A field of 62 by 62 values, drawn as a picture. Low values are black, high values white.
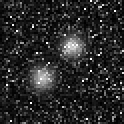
There are two bumps. The centre is the ninth with the highest average. Neither half mirrors the other. No regular stripes run through it. Most values sit low, with a long tail of high ones. No single row or column stands out from its neighbours. There is no overall slope. There is no seam.
